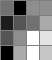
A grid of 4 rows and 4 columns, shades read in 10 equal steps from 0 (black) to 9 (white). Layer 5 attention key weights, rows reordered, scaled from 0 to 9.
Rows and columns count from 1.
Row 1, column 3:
5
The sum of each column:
8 14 27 26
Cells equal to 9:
2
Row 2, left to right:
1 3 4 6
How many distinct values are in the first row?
3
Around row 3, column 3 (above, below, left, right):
4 9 5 8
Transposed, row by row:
4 1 3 0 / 0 3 5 6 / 5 4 9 9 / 5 6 8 7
